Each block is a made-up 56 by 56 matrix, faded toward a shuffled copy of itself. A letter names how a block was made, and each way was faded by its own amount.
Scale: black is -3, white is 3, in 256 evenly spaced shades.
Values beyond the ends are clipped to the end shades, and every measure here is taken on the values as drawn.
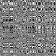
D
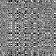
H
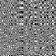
D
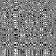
D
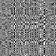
H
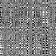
H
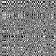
D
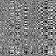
H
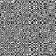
D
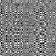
H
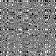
D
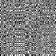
D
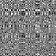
D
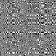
D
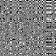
D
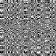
D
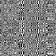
H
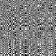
H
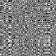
D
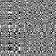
H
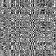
D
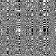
H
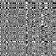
H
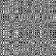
H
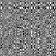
H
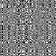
H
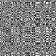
D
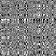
H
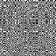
D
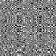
D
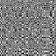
D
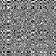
D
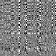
H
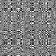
H
